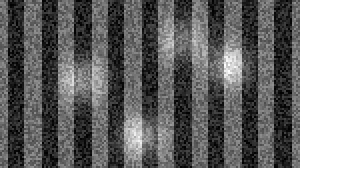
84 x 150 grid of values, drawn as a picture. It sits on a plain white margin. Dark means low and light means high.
Average level on the scale: 30%. Slope: none. Stripes: upright, repeating 9 times. Bumps: four.
